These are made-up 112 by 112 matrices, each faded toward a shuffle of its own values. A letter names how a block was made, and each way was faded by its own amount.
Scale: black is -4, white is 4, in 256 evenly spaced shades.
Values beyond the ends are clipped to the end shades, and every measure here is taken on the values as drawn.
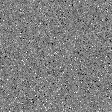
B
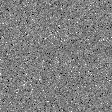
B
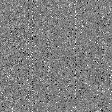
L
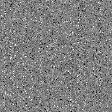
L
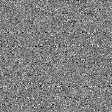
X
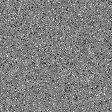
B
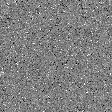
B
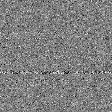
X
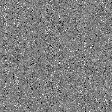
L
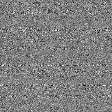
X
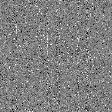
L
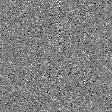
L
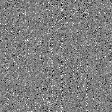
L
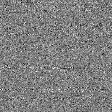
X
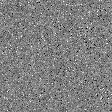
B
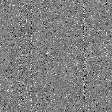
L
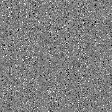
L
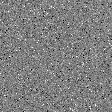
B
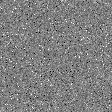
B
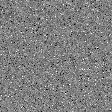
B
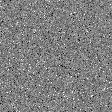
B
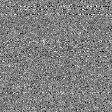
X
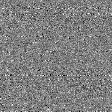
X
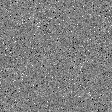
B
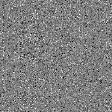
L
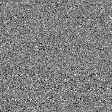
X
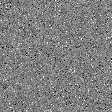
B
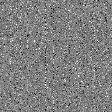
L
